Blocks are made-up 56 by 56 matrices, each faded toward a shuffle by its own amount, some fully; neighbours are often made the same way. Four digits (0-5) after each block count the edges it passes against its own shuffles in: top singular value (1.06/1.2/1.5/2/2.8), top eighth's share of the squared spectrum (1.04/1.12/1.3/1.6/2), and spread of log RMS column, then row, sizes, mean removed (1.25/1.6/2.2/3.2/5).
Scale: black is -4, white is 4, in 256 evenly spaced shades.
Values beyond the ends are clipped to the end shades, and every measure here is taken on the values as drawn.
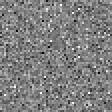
0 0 0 0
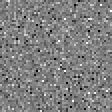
0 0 0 0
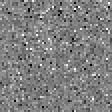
0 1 0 1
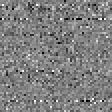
2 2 0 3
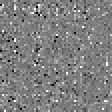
2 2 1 1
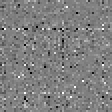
2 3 2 1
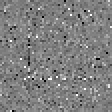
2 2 0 1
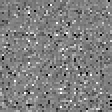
2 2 1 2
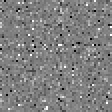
2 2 1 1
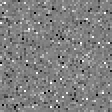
0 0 0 0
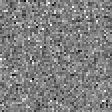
0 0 0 0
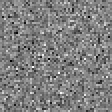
0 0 0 0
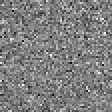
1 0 0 1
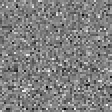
1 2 0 2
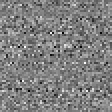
1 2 0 3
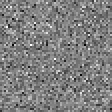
0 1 0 1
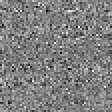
0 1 0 2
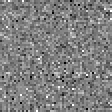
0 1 0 1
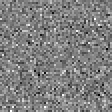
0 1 0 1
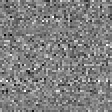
1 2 0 3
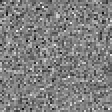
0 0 0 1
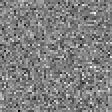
0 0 0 1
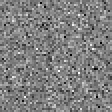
0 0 0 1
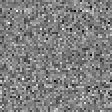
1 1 0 2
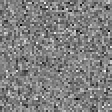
0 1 0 2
